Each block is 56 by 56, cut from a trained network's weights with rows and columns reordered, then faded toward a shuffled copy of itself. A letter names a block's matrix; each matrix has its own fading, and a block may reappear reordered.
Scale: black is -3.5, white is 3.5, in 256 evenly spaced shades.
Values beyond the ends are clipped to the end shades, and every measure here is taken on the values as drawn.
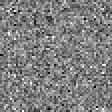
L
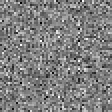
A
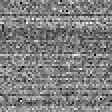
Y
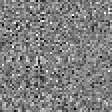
A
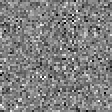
A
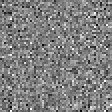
A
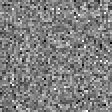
L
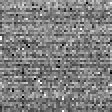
Y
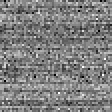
Y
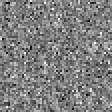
L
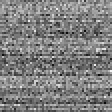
Y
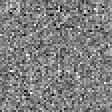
L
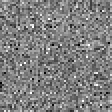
L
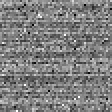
Y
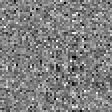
A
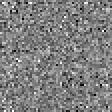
L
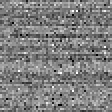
Y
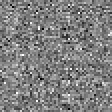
A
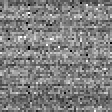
Y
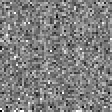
L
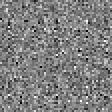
A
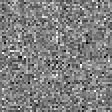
A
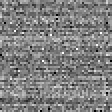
Y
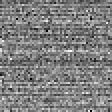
Y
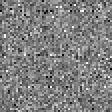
L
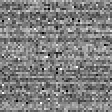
Y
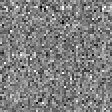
L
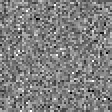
L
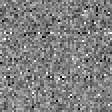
L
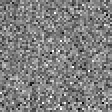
L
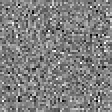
A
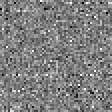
L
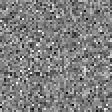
A
